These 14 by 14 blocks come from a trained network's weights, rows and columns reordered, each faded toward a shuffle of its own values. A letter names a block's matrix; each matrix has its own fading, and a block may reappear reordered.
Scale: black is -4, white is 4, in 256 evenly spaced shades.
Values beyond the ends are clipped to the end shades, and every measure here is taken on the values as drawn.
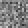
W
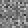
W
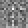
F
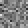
F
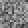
W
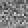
W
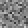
W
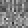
F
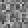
F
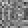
F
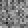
W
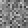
W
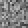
W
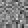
F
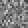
W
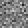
W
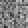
W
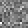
F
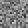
W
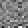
F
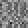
F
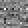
F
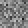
W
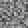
W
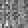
F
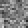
F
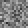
W
